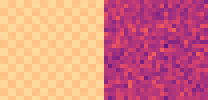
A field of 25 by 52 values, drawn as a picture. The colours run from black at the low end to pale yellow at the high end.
It is made of 1 by 2 panels. Panel 1,1: very high, checkered, faint in contrast. Panel 1,2: middling, fine-grained.
